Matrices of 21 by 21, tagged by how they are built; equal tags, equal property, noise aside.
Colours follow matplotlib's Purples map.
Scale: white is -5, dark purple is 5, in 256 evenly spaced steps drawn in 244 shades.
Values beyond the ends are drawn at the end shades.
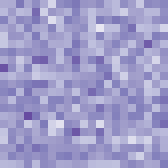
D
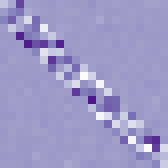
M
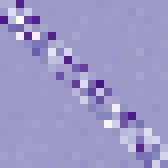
M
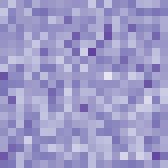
D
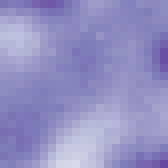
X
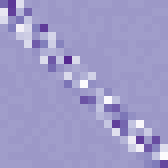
M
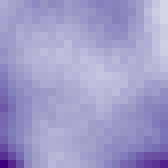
X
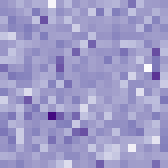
D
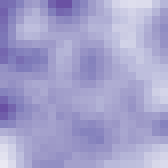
X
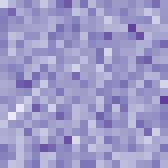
D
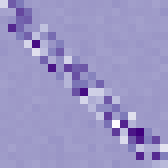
M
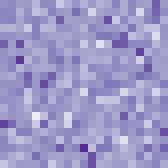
D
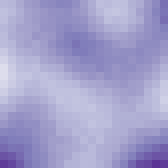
X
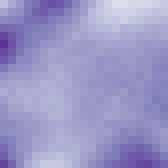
X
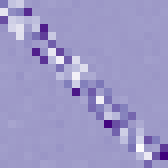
M
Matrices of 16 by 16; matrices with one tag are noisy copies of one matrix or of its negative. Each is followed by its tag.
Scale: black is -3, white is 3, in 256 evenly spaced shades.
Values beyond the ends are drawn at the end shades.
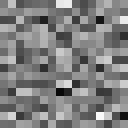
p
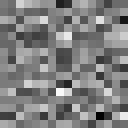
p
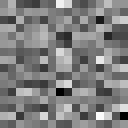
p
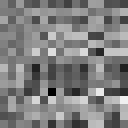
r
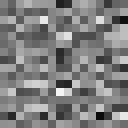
p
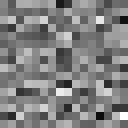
p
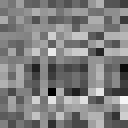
r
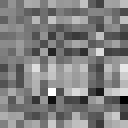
r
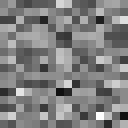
p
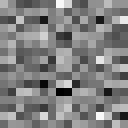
p
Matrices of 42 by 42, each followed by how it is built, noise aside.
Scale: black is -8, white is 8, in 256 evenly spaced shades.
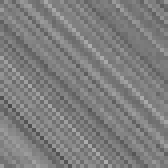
Toeplitz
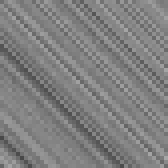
Toeplitz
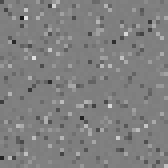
sparse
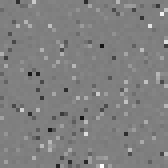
sparse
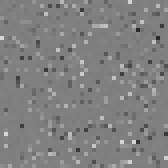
sparse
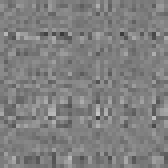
low rank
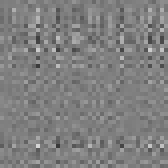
low rank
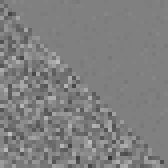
lower triangular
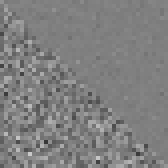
lower triangular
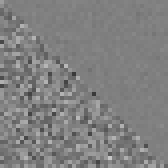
lower triangular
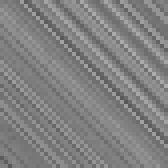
Toeplitz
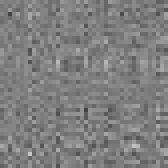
low rank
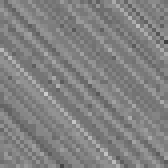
Toeplitz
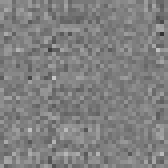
low rank
